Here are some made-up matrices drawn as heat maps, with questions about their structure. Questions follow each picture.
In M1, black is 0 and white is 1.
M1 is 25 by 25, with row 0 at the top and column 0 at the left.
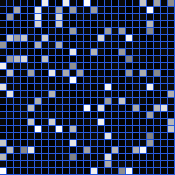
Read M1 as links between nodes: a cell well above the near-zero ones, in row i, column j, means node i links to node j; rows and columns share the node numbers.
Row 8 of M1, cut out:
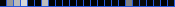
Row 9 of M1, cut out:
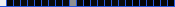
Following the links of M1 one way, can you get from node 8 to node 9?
yes
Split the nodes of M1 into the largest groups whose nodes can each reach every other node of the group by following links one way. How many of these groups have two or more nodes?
1
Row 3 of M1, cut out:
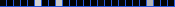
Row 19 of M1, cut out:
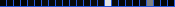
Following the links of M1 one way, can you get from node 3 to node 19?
yes
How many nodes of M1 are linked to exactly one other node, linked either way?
3
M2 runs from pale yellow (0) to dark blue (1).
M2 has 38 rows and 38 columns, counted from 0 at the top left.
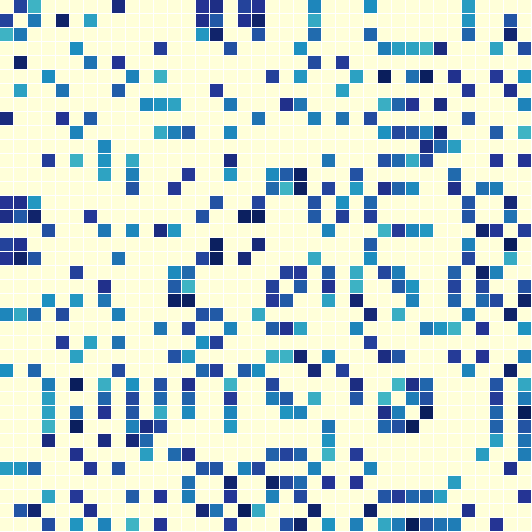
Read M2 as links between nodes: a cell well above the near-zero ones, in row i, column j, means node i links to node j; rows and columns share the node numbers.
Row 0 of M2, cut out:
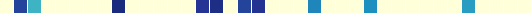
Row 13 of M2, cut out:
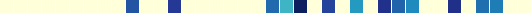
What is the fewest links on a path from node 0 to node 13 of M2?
3
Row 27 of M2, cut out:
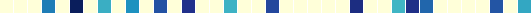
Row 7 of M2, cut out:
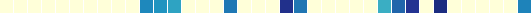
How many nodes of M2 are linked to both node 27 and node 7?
5
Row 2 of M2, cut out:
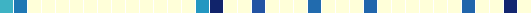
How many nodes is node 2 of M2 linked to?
9
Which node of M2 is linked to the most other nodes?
node 37
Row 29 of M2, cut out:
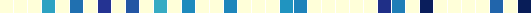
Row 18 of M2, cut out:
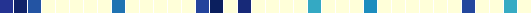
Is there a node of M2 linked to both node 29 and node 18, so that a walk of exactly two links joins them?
no
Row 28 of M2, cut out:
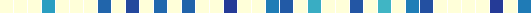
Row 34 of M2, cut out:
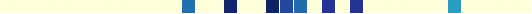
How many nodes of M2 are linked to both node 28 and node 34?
5
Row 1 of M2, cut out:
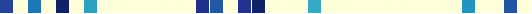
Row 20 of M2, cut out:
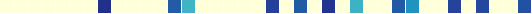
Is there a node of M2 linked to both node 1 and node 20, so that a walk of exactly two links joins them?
no
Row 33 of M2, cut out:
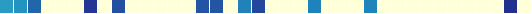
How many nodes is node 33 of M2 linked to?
12
